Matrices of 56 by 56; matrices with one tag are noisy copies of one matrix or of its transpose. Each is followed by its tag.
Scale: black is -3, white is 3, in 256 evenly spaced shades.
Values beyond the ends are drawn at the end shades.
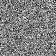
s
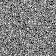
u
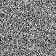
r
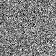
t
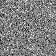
r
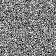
u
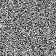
r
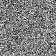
s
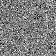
s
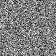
r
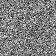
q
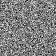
u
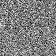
r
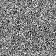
q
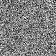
s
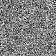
s
